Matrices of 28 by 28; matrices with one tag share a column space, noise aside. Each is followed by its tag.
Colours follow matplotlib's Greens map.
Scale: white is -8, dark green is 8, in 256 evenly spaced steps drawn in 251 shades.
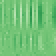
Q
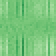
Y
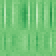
Q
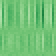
Q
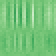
Q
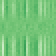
Y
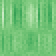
Q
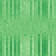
Y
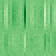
Q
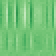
Q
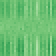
Y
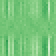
Y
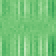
Y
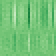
Q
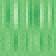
Q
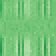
Y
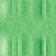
Y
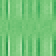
Y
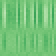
Q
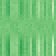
Y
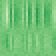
Q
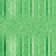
Y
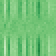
Y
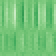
Q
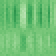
Q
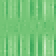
Y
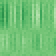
Q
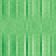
Y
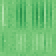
Q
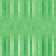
Y
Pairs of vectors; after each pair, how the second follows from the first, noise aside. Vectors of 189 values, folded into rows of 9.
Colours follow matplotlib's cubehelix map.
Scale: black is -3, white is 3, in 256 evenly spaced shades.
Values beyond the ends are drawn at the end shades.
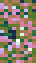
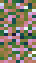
shuffled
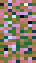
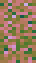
shrunk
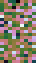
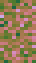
shrunk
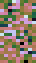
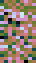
shuffled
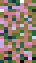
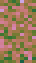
shrunk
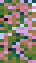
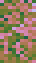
shrunk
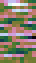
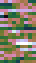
wrapped around
